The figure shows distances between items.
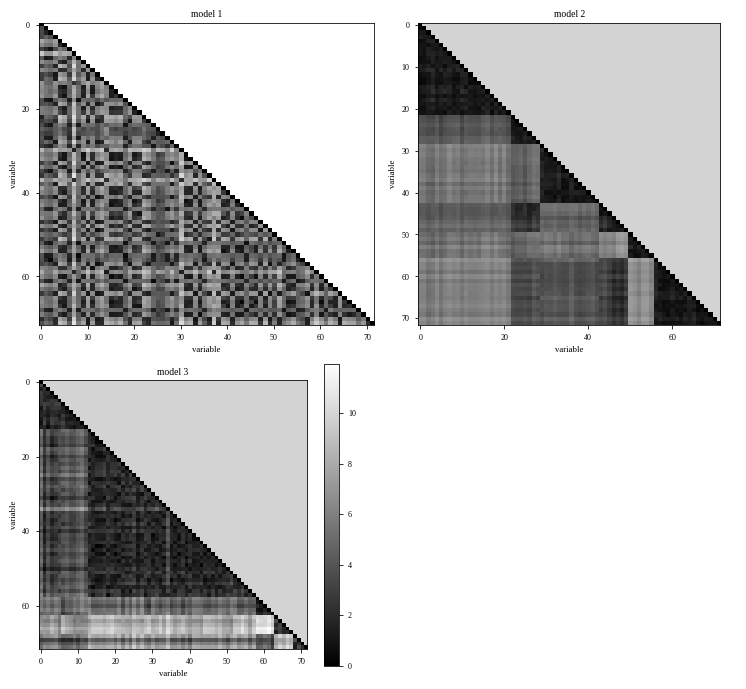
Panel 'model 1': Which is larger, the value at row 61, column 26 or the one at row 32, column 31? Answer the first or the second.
the first
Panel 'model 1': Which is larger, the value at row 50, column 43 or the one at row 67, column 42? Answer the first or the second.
the first
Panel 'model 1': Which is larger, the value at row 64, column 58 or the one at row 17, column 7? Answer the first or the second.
the second
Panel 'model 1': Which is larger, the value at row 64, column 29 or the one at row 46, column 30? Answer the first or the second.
the second
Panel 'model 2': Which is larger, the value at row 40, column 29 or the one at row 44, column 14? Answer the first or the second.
the second
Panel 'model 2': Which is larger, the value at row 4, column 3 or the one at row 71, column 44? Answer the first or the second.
the second
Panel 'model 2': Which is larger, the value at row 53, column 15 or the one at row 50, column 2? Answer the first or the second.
the first
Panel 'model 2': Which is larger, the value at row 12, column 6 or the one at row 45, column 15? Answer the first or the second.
the second
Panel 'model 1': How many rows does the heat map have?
72
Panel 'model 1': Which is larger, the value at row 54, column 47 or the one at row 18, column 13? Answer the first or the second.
the first
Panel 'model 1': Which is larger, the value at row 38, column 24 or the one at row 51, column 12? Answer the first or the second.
the first
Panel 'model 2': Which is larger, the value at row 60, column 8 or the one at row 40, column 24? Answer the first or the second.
the first
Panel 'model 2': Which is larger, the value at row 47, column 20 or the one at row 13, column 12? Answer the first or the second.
the first
